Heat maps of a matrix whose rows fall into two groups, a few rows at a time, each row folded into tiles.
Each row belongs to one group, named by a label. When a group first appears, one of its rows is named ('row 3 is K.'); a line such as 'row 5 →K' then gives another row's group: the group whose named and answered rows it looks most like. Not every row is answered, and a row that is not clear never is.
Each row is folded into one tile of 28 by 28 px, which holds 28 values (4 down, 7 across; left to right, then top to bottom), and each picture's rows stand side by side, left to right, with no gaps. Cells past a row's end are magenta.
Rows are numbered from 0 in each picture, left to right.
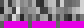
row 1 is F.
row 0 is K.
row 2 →F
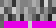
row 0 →F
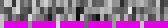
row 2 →K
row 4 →K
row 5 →K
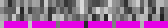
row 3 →F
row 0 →K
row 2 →F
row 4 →F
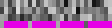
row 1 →F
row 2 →K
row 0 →K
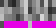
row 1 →K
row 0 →F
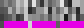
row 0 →F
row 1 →K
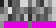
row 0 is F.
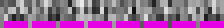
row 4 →K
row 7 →K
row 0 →F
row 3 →K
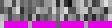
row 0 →K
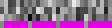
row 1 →F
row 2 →K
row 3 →K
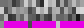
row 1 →F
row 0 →F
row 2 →F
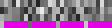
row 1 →F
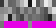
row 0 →F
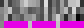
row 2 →K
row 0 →F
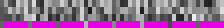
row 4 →F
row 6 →F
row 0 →F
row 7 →F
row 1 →K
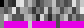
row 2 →F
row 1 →K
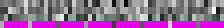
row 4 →F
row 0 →F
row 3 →F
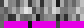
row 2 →F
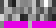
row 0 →K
